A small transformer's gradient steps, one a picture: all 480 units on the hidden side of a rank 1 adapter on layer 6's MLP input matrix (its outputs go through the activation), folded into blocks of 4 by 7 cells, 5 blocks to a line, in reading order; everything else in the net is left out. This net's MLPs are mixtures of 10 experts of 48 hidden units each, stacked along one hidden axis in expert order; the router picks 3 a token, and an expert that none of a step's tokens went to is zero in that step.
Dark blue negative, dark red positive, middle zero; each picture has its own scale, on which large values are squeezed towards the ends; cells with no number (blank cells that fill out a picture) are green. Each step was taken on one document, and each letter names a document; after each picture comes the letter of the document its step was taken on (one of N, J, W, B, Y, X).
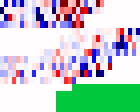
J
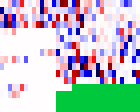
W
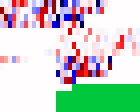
W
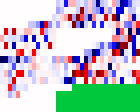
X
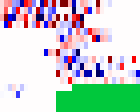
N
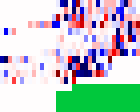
X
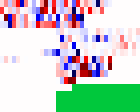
W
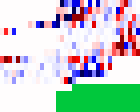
X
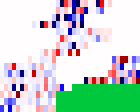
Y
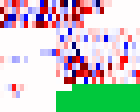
W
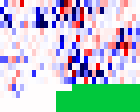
J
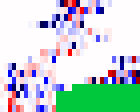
Y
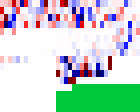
W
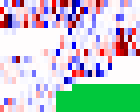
J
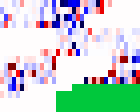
Y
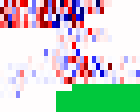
N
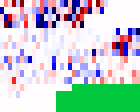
J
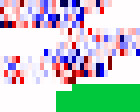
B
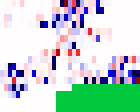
Y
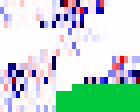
Y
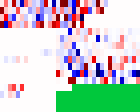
N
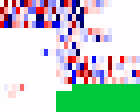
N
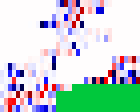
Y
